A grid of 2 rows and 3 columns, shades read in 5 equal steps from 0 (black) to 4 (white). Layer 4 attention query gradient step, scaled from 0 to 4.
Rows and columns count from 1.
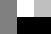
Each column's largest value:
2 4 3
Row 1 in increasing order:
2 3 4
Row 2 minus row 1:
0 -4 -3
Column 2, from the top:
4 0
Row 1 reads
2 4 3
